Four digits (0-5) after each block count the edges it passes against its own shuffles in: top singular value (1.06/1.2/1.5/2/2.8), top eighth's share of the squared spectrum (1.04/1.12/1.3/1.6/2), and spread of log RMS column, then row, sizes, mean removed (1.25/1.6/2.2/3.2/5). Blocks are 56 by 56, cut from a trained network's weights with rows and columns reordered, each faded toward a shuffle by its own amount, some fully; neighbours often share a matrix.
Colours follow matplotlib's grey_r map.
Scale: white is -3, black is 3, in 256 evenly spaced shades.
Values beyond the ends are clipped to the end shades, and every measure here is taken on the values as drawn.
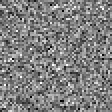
0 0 0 0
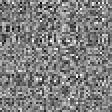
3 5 2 2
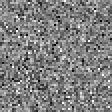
0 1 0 0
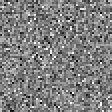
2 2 0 0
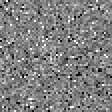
2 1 0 0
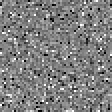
0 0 0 0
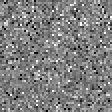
2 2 0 1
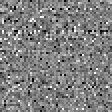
3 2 0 2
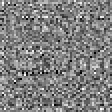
4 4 1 2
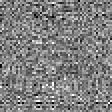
4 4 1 2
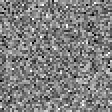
1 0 0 0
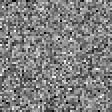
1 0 0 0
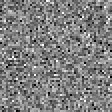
1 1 0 0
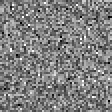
1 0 0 0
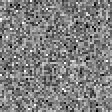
0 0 0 0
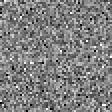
1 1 0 0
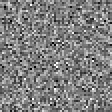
3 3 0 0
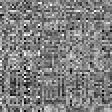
3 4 2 1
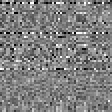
4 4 1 3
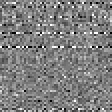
4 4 1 3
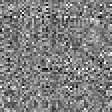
3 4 2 2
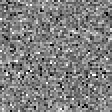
2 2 0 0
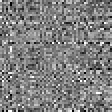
4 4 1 3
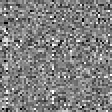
3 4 2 2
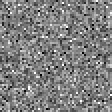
1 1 0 0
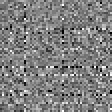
4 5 2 3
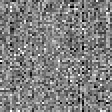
3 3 2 1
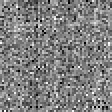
2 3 1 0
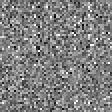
3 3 1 1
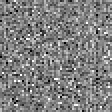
2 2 1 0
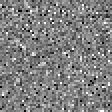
2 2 0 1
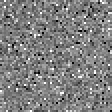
1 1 0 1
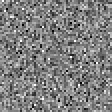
1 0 1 0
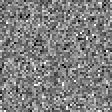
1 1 0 0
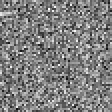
2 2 0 0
